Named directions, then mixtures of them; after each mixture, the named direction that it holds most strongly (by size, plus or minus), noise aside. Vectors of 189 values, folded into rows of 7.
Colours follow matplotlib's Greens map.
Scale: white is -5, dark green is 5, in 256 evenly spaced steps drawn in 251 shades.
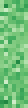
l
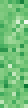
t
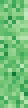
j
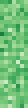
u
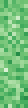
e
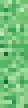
u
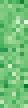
t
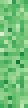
u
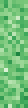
e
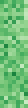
j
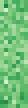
l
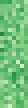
u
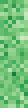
j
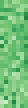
l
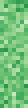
l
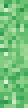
l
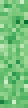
t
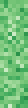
e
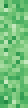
l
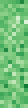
t
